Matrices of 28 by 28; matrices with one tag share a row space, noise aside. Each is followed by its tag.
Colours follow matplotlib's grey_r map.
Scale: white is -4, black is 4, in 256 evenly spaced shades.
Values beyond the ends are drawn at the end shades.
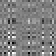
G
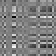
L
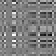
L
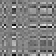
L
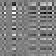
L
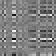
L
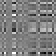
L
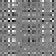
G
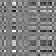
L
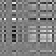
L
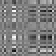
L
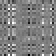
G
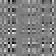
G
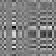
L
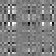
G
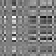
L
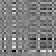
L
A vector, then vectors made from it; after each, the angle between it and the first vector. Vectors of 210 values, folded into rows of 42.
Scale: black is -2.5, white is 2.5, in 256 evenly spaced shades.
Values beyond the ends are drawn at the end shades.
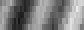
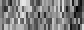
partly opposed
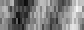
nearly parallel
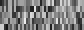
orthogonal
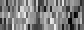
partly opposed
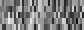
orthogonal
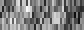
partly opposed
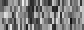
orthogonal
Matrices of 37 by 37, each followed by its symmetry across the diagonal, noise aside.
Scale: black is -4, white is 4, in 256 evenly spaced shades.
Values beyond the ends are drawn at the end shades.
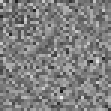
symmetric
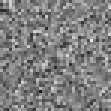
antisymmetric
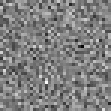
antisymmetric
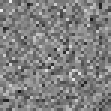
symmetric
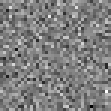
antisymmetric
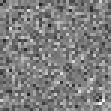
symmetric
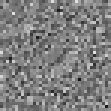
symmetric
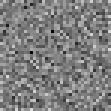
symmetric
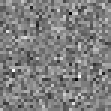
antisymmetric
